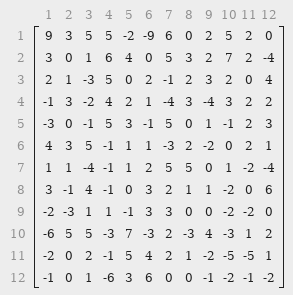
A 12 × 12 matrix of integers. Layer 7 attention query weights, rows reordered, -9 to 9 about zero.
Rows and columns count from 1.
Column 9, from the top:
2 2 3 -4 1 -2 0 1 0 4 -2 -1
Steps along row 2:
down up up down down up down down up down down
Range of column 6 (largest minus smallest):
15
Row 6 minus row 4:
5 0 7 -5 -1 0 1 -1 2 -3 0 -1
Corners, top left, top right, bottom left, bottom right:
9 0 -1 -2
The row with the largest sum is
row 2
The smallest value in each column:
-6 -3 -4 -6 -2 -9 -4 -3 -4 -5 -5 -4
